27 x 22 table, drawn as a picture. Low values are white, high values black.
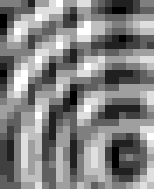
Odd rows or columns: none. Average level on the scale: 50%. Rings: centred on the bottom right.
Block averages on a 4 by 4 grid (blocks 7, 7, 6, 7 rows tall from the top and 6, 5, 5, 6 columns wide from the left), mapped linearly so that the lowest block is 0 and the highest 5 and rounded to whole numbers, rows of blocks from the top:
2 0 1 5 / 1 3 1 2 / 1 5 1 3 / 2 3 0 4
